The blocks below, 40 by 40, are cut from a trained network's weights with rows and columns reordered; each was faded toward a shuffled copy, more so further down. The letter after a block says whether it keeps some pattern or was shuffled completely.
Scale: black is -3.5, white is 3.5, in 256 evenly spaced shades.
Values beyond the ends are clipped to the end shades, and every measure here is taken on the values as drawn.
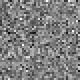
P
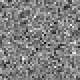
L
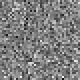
L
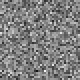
L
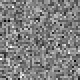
L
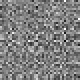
P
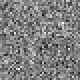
P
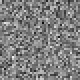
L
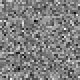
L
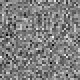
P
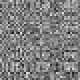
P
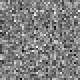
P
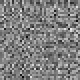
P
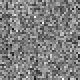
L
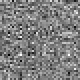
P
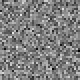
L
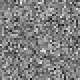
L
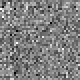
P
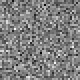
L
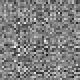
P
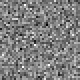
L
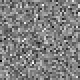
L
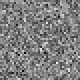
L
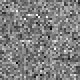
L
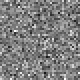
L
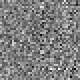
P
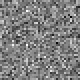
P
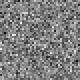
L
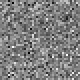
P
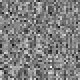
P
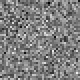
L
